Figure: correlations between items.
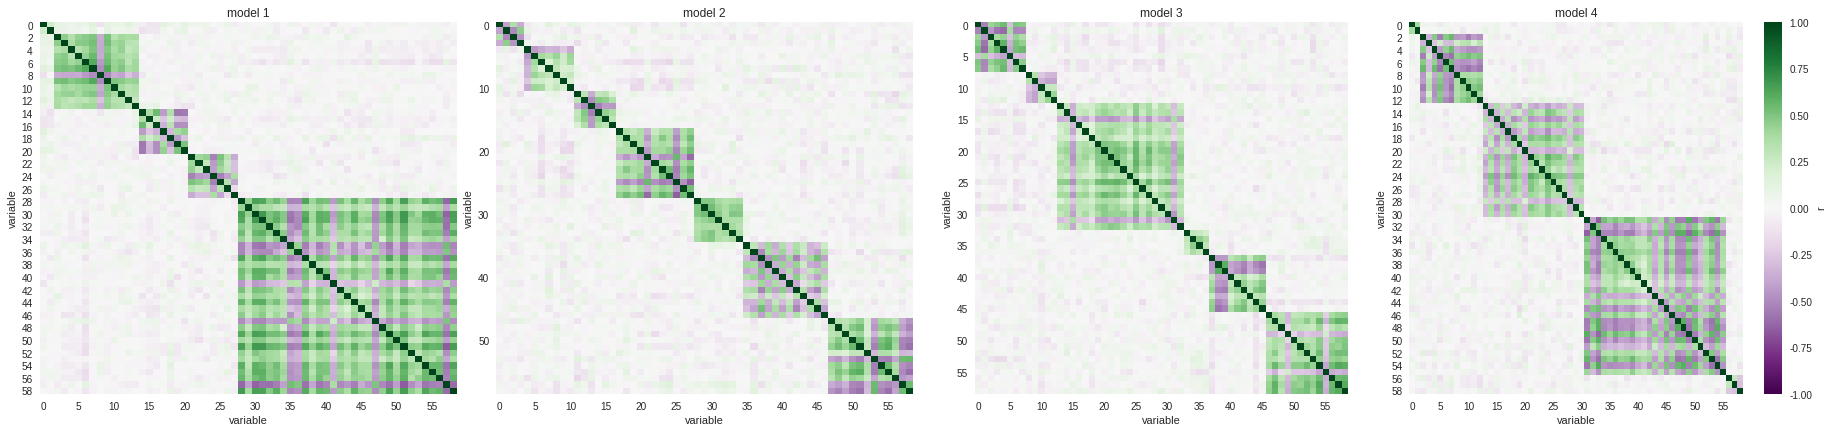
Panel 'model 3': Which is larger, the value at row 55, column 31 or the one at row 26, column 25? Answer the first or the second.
the second
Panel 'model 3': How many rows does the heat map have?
59
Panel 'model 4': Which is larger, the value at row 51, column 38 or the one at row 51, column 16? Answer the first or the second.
the second
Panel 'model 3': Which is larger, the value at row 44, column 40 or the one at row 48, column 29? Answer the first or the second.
the first
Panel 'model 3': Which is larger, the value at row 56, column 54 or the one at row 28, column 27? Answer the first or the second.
the first
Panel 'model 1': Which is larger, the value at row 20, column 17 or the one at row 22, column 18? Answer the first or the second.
the first
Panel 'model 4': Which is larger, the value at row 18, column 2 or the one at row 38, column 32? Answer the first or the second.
the first
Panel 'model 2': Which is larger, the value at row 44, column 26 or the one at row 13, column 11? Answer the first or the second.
the first
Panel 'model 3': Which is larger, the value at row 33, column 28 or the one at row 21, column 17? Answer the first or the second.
the second
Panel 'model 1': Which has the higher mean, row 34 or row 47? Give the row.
34
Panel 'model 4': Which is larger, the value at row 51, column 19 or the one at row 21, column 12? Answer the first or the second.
the second
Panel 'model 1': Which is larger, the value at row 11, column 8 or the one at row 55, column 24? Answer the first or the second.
the second
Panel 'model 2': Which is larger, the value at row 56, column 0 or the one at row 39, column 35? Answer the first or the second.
the first
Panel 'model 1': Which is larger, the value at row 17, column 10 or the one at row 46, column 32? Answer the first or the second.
the second
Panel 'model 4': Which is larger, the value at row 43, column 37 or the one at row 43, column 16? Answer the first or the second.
the second
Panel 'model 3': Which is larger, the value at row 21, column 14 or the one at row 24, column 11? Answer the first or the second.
the first
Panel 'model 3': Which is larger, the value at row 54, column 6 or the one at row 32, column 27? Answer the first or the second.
the second
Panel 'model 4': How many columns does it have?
59
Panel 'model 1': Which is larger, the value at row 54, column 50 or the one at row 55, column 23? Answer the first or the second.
the first
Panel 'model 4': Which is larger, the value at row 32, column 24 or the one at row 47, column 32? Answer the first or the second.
the second
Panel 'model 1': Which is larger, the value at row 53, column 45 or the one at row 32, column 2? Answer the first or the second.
the first
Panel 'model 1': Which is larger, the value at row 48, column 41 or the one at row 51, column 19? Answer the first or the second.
the second
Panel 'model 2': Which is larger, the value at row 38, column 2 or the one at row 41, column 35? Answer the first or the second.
the first
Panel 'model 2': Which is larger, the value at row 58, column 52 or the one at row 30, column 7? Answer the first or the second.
the second
